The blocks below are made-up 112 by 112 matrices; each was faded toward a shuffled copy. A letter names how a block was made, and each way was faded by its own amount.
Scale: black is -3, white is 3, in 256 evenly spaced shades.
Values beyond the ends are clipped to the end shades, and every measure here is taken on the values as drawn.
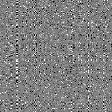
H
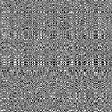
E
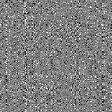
H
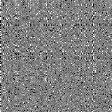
H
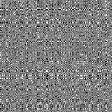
E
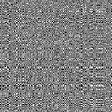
E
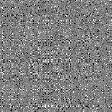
H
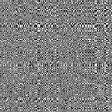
E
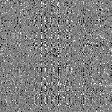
H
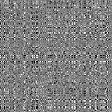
E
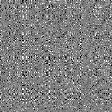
H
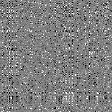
H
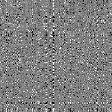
H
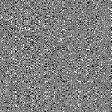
H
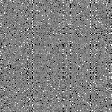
H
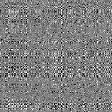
E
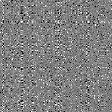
H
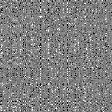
H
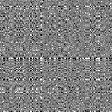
E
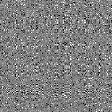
H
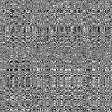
E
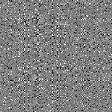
H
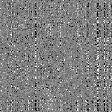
H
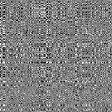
E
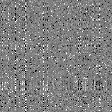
H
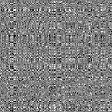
E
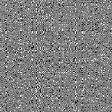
H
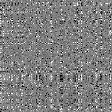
H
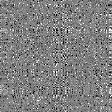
H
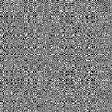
E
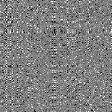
H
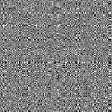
E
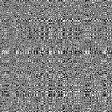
E
